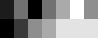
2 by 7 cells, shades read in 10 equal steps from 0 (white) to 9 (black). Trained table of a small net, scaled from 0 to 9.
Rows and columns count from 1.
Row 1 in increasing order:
0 3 4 5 5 8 9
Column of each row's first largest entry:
3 1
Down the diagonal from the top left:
8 7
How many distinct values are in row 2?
5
